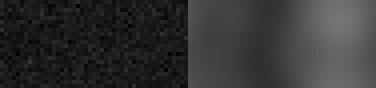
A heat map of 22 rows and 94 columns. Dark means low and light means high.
The table splits into one row of 2 panels. Panel 1,1: very low, fine-grained, faint in contrast. Panel 1,2: low, smooth.
